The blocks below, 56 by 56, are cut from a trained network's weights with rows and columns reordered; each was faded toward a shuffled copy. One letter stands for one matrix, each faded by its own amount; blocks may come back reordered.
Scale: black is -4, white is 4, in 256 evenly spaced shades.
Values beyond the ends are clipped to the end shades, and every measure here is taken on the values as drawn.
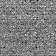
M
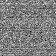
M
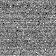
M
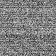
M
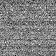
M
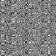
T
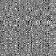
T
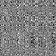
T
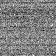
M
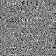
T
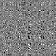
T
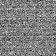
M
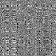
T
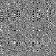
T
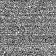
M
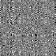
T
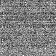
M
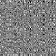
T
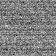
M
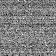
M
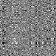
T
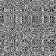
T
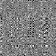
T
